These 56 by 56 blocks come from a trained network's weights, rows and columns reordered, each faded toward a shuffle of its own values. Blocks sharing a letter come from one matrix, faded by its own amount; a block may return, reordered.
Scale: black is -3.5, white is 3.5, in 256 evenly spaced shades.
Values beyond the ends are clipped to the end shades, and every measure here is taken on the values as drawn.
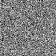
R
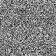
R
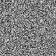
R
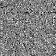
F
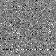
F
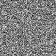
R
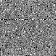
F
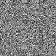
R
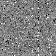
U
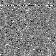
F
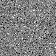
U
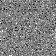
U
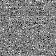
U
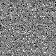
U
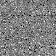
U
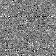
F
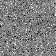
U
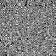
F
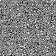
U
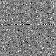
F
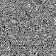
F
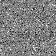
U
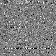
F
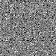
F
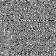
F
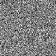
R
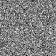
R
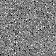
U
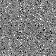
U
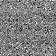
U
